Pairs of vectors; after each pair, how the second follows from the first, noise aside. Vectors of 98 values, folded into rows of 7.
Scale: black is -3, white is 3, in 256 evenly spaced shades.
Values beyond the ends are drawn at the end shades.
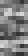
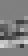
partly zeroed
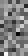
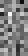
shuffled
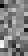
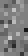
partly zeroed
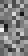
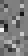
partly zeroed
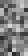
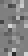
partly zeroed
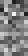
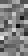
shuffled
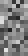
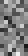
shuffled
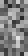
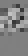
partly zeroed
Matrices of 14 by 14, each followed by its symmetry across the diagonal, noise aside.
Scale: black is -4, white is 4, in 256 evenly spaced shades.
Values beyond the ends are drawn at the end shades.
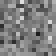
neither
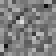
symmetric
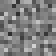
antisymmetric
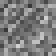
symmetric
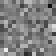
antisymmetric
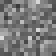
symmetric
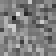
antisymmetric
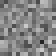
symmetric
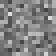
neither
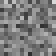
neither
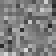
antisymmetric
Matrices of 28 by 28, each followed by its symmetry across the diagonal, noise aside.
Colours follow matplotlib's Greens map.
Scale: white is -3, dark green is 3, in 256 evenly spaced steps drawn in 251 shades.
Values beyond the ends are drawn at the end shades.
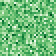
neither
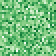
neither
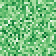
neither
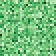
antisymmetric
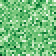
antisymmetric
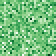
neither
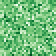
antisymmetric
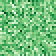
antisymmetric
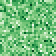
antisymmetric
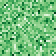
symmetric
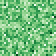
symmetric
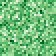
symmetric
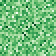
symmetric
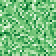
antisymmetric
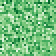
antisymmetric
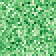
neither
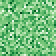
antisymmetric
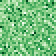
symmetric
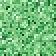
symmetric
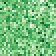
neither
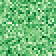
neither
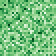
symmetric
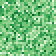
symmetric
